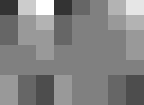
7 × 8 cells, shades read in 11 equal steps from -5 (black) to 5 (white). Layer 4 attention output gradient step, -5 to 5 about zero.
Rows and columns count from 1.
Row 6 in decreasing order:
1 1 0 0 -1 -1 -2 -2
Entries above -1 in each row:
5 6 6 8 8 4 4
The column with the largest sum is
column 3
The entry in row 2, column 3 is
2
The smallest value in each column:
-3 -1 -2 -3 -1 0 -1 -2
